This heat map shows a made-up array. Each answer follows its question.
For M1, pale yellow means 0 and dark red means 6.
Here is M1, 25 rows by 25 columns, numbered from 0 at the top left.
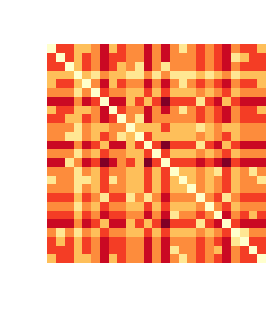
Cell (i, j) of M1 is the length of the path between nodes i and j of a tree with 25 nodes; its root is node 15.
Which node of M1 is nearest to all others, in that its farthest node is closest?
3
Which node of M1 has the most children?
3
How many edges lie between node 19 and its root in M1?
3
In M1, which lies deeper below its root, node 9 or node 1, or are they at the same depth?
node 1
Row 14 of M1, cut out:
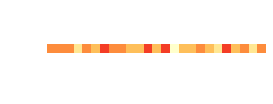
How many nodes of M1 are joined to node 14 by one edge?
3
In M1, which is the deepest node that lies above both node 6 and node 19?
3
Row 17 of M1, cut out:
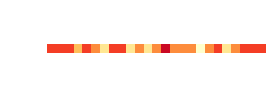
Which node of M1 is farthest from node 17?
13
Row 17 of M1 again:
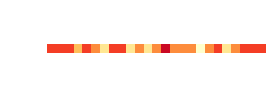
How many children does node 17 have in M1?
3
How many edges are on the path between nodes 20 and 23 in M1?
5
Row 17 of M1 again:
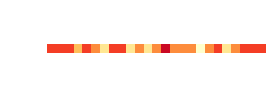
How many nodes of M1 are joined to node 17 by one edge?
4
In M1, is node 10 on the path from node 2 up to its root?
yes
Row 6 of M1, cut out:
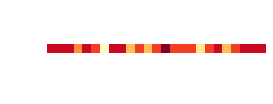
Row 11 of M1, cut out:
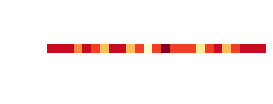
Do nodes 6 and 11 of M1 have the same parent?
yes
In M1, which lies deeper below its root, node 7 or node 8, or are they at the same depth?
node 8
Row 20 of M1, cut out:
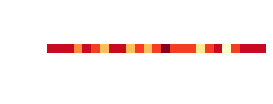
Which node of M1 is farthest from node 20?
13
